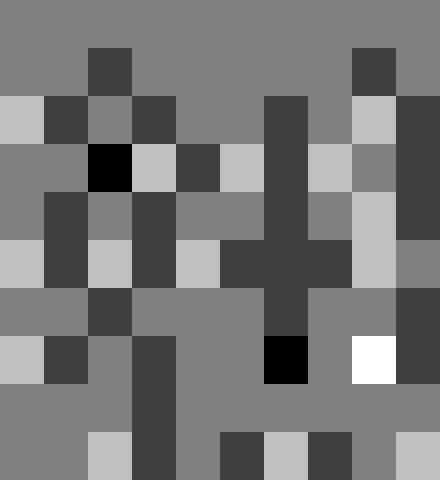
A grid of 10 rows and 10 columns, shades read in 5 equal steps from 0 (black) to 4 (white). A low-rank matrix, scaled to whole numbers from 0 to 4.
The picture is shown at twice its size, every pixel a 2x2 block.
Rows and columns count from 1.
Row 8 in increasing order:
0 1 1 1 2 2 2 2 3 4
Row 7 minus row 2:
0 0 0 0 0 0 -1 0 1 -1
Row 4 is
2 2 0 3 1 3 1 3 2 1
